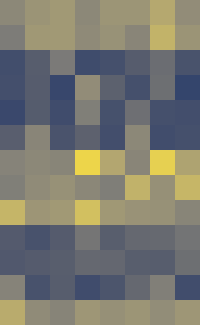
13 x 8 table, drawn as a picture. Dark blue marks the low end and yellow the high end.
Stripes: horizontal, repeating 2 times. Slope: none. Average level on the scale: 50%. Roughest part: centre.
